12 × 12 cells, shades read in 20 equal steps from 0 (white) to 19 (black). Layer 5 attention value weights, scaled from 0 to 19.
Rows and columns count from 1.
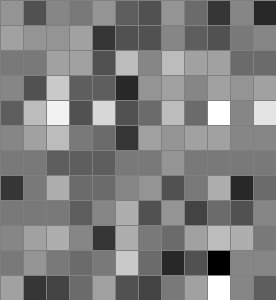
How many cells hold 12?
10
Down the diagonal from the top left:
8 8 7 12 3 15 10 13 14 5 9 12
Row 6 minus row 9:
-1 -3 -5 -2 2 9 -6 0 -7 -4 -4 0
